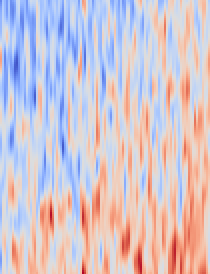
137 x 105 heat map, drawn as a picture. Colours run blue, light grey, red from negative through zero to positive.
Grain: streaks running down. Slope: up to the bottom right. Mirror symmetry: none. Ninth with the highest average: bottom right. Ninth with the lowest average: top left.
